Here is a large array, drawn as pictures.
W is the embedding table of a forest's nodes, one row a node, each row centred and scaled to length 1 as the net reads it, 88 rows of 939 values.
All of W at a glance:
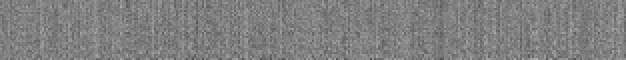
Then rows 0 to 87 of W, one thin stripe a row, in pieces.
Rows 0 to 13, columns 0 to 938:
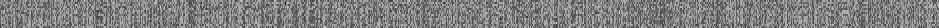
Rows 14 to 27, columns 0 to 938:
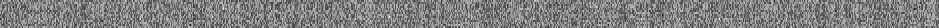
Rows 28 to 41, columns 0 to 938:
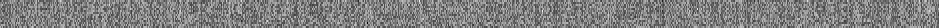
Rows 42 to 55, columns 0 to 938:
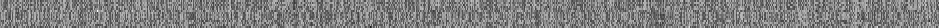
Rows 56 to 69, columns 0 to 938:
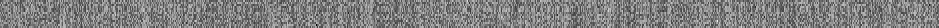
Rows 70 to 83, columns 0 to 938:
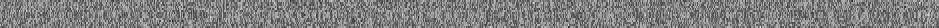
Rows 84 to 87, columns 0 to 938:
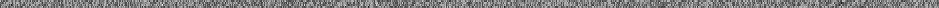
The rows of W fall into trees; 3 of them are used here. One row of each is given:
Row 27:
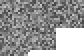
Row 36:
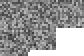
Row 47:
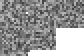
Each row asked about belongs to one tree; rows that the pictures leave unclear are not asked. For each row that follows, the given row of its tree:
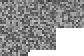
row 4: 36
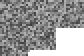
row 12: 47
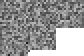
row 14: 27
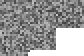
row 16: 47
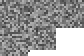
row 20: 27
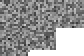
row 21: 47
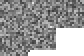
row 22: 47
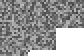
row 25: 27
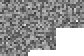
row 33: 47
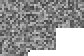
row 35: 27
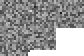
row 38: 47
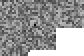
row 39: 36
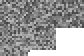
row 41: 27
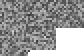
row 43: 27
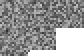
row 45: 27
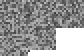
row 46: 27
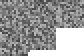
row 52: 36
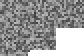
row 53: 47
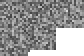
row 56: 36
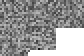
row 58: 27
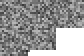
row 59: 36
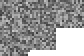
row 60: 36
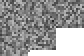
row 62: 27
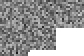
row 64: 36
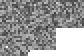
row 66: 27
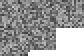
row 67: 36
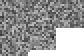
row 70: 27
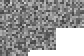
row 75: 47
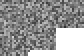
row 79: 47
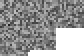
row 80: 47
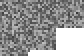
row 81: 36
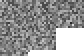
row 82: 27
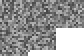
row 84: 27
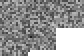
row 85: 36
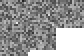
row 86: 36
